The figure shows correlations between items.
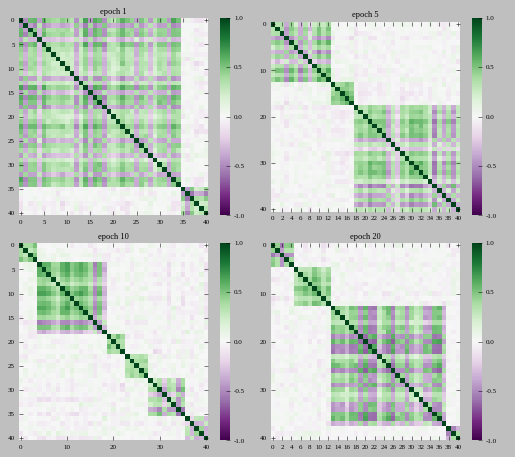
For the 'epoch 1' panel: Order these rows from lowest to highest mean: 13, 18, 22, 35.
18, 35, 13, 22
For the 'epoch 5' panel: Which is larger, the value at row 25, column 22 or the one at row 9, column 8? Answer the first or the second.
the second
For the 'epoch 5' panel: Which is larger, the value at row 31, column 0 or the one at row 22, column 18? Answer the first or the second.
the second
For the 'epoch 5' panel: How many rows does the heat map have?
41
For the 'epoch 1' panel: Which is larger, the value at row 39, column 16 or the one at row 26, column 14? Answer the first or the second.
the second
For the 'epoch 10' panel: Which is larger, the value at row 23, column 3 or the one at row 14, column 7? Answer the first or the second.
the second
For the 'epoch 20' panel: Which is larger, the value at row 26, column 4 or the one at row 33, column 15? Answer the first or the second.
the first
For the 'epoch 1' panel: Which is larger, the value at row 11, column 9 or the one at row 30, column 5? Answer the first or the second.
the second
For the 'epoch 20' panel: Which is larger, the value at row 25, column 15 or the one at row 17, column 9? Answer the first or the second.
the first
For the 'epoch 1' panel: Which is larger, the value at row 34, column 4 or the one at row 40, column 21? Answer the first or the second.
the second
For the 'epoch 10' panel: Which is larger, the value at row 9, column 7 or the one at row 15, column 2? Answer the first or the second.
the first
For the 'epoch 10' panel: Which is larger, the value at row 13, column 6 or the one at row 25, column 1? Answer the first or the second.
the first
